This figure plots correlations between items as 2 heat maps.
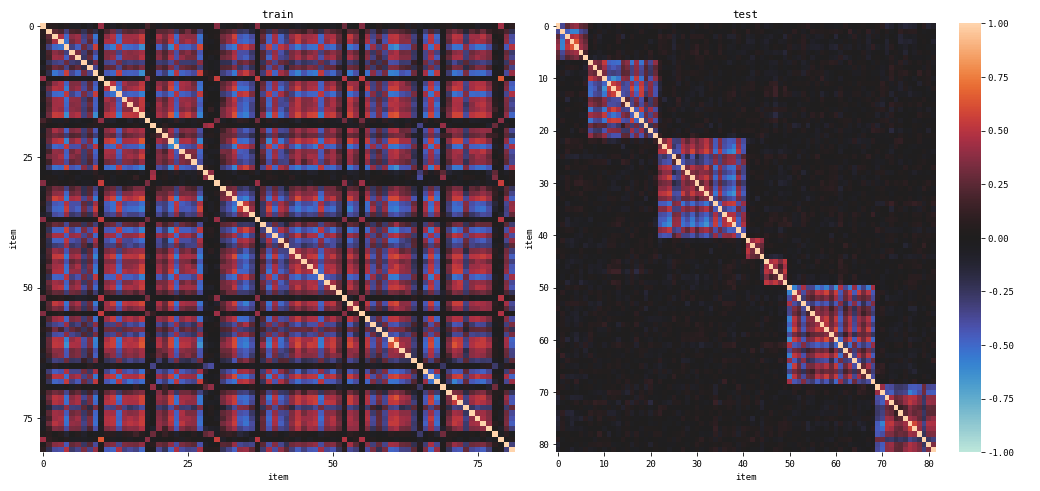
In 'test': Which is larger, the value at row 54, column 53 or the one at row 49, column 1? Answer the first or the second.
the second
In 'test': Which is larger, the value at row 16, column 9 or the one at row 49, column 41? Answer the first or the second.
the second
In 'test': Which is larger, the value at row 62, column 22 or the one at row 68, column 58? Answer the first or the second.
the first
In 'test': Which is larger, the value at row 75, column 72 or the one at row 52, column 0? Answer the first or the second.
the first
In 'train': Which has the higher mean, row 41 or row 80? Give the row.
80
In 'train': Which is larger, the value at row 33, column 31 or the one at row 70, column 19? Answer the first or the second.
the first
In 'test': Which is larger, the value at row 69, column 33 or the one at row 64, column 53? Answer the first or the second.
the second
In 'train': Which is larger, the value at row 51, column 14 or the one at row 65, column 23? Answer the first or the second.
the first
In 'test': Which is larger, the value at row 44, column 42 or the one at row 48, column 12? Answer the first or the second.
the first
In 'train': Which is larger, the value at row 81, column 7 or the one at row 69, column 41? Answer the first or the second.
the first
